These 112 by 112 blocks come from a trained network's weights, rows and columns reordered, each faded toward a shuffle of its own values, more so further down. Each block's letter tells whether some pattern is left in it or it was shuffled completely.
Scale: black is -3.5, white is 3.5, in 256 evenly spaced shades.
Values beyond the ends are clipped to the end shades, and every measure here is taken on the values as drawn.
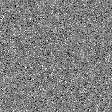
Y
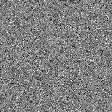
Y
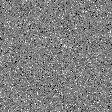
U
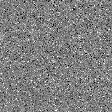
Y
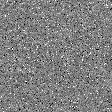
U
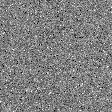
U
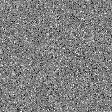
Y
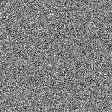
Y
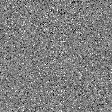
Y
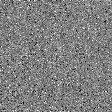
Y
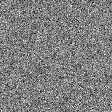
Y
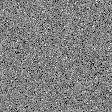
U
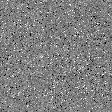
Y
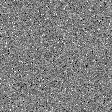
U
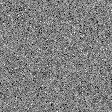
U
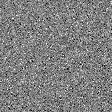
Y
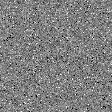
Y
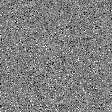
Y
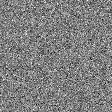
U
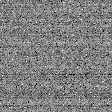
Y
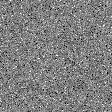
U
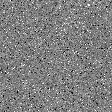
U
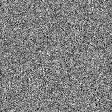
Y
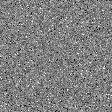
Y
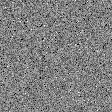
U
